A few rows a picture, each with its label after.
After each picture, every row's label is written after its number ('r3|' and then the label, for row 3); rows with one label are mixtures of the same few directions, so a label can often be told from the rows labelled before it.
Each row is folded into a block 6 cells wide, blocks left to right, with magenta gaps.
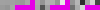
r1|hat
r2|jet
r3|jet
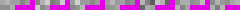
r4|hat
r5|jet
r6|hat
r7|hat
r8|jet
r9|jet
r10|jet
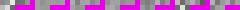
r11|jet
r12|hat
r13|hat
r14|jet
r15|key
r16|jet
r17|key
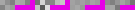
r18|jet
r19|jet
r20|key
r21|hat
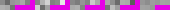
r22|hat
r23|jet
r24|hat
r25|jet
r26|hat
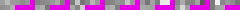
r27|hat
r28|hat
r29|jet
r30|hat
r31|hat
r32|jet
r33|hat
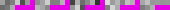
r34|key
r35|jet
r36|hat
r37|key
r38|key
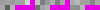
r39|jet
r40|key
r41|hat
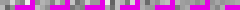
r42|jet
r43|key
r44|jet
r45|hat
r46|hat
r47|key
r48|jet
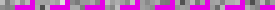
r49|jet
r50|jet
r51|hat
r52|hat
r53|hat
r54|key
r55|jet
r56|key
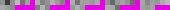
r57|key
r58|jet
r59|key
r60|hat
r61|hat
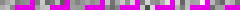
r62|jet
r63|jet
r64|key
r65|jet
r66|jet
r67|hat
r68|jet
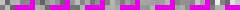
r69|jet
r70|hat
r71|key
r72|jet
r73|hat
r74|hat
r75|hat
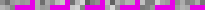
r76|key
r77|hat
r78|jet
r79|key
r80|jet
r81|jet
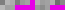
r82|jet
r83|hat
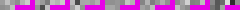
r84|hat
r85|jet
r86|key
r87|hat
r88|jet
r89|jet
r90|key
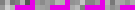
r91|jet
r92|hat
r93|jet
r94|hat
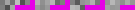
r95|key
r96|hat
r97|hat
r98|key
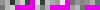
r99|jet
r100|hat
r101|hat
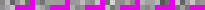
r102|jet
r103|key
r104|jet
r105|key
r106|hat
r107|jet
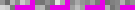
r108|key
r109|hat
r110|jet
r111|key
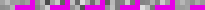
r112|hat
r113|jet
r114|jet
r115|hat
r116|key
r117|key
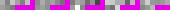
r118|jet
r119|hat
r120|jet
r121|hat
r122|hat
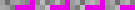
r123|hat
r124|jet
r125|jet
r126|jet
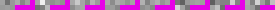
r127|key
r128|key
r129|key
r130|jet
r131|jet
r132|key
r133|hat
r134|jet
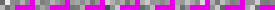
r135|key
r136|jet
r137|key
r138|key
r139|key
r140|jet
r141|jet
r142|jet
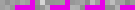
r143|key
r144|hat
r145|key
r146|hat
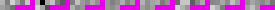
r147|jet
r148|hat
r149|key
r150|key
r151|hat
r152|jet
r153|key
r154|jet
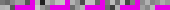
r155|hat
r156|hat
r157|jet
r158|key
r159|jet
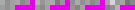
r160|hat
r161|hat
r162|key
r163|hat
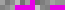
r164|key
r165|key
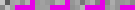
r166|key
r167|hat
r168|jet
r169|hat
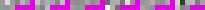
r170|key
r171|hat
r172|key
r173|key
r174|jet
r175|hat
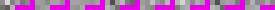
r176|key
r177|jet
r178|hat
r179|hat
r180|jet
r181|key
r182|hat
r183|jet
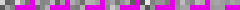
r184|jet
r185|key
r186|jet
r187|jet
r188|key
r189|hat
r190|key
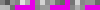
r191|hat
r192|hat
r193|hat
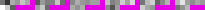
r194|key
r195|hat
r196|jet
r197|jet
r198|jet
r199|key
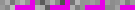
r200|jet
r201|hat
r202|key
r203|key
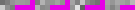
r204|key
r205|key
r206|jet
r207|jet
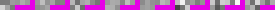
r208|key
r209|hat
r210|jet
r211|key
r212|hat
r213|key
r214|jet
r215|jet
